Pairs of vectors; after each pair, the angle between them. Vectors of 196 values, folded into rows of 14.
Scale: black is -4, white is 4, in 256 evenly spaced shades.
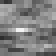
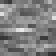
nearly parallel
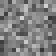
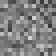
orthogonal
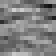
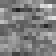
nearly opposite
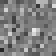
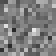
nearly parallel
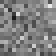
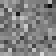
nearly opposite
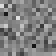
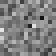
orthogonal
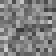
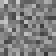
orthogonal
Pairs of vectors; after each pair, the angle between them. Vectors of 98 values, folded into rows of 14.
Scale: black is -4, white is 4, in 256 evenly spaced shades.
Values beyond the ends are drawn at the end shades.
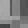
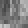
nearly opposite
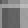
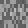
orthogonal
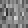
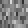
orthogonal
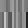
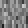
partly aligned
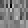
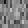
partly aligned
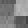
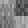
nearly opposite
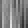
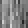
nearly parallel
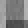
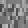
orthogonal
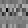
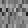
nearly parallel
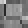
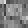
nearly parallel
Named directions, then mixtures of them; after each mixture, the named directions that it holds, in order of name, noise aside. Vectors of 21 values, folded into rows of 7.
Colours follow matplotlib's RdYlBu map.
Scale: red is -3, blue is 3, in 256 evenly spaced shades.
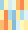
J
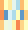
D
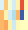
D, J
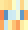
D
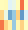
D, J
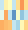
J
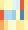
D, J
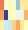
D, J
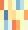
D, J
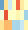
D, J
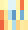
D, J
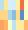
D, J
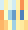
D, J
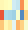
D, J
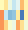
D, J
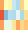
D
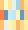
D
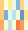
D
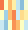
J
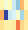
D
